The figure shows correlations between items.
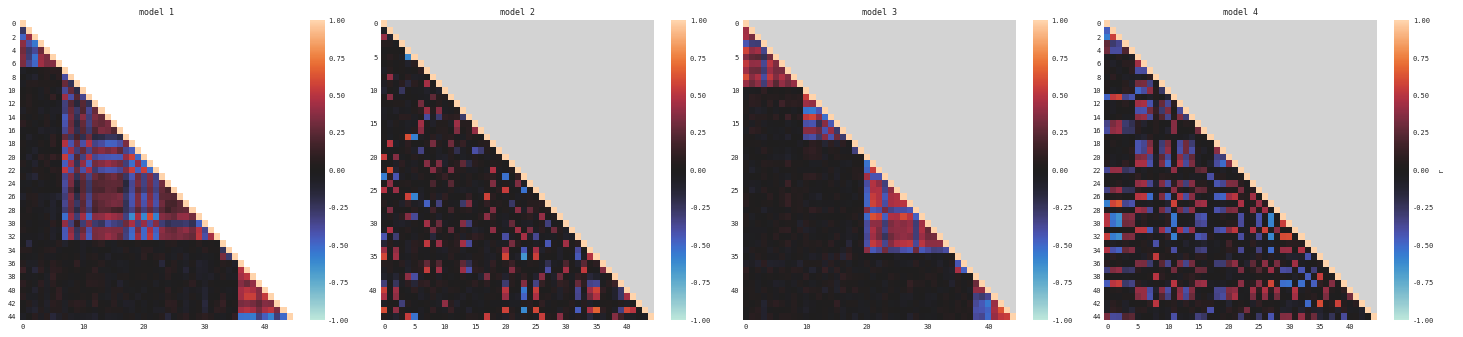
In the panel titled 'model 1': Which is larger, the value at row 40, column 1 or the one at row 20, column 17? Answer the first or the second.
the second
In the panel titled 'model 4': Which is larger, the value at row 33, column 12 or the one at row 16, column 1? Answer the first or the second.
the second
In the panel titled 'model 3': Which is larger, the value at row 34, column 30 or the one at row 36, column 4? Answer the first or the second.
the second
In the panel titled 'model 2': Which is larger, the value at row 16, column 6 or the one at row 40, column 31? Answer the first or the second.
the first
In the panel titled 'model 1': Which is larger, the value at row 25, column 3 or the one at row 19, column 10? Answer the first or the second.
the second
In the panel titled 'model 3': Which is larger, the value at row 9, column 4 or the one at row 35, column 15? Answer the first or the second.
the first
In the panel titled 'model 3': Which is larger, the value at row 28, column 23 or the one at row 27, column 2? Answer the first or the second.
the first
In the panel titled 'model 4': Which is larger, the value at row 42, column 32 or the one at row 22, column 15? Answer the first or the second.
the second
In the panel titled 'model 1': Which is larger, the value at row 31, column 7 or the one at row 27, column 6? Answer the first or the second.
the second
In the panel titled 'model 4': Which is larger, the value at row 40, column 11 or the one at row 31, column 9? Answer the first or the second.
the second
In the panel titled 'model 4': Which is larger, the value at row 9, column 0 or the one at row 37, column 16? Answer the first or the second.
the second
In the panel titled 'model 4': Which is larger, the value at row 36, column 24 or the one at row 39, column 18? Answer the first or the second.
the first
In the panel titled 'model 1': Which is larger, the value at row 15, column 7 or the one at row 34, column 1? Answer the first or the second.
the second
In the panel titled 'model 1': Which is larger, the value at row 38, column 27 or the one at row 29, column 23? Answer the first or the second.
the second
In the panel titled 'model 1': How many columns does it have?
45
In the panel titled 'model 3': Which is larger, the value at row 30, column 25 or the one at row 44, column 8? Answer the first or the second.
the first
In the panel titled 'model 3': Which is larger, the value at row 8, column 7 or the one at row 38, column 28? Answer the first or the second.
the first
